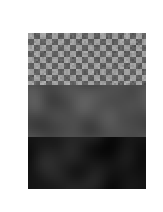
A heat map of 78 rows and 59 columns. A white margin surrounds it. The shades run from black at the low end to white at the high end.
It is made of 3 by 1 panels. Panel 1,1: middling, checkered, strong in contrast. Panel 2,1: low, smooth, faint in contrast. Panel 3,1: very low, smooth, faint in contrast.
